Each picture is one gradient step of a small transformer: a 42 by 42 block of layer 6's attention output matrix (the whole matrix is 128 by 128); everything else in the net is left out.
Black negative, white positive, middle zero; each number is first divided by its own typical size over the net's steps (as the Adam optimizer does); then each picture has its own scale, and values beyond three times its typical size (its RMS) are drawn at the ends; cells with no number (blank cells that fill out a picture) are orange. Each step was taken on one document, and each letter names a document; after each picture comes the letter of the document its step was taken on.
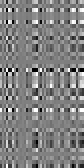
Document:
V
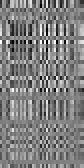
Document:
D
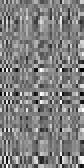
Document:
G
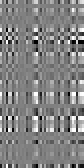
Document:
V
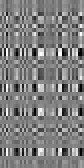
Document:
G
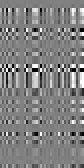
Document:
V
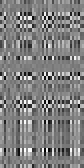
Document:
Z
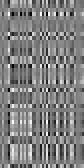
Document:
D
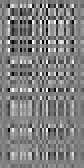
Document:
D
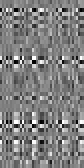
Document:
G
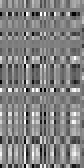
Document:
D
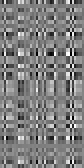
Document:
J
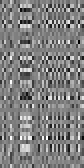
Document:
Z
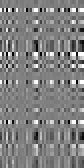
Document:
V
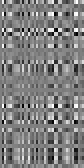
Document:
J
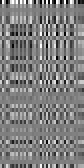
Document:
D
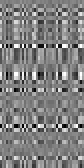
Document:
G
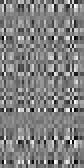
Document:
J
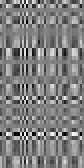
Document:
G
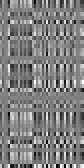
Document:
D
